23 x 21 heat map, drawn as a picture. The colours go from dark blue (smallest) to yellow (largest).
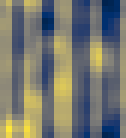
Stripes running up and down repeat 4 times from left to right. The top right is the ninth with the lowest average. The bottom left is the ninth with the highest average.
